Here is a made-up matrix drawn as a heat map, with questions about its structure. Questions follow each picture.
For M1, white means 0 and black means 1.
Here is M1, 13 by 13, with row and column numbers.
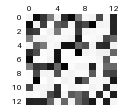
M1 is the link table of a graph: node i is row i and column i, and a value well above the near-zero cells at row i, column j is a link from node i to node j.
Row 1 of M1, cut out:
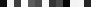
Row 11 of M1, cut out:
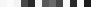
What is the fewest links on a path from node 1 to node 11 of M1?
2
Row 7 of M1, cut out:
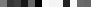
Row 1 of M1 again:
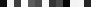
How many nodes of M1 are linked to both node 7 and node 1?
6
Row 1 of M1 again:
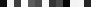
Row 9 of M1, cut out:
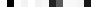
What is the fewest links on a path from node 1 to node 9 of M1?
1
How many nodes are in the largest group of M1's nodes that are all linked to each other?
5
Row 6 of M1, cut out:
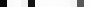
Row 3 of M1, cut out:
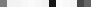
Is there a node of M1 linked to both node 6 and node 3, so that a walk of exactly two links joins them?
yes
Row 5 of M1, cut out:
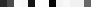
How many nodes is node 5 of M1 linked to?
5
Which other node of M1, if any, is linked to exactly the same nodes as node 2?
node 5
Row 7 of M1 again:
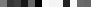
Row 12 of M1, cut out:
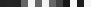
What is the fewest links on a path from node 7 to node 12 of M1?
1
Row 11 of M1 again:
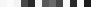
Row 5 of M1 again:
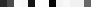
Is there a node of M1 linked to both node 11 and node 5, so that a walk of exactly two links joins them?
yes
